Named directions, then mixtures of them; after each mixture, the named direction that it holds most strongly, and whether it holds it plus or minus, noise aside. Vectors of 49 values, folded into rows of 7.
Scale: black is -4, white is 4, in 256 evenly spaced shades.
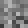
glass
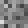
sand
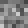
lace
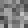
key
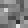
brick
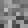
glass, plus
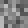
lace, plus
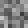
key, minus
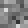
brick, plus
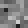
brick, minus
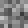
key, minus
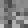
glass, minus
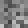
glass, minus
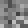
glass, minus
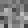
key, plus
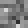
brick, plus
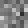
key, minus
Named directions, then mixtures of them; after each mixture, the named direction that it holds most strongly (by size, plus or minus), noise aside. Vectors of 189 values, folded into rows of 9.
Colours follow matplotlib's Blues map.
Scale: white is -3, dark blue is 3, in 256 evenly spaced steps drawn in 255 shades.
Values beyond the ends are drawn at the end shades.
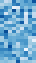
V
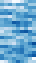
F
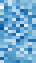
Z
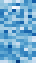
V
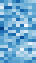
Z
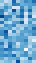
V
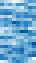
F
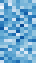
Z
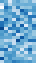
Z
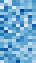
Z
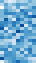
Z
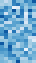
V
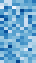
V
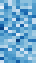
Z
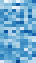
V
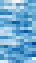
F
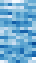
F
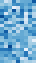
V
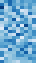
Z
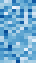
V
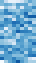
F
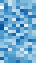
Z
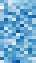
Z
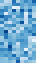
V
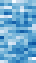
F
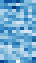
F
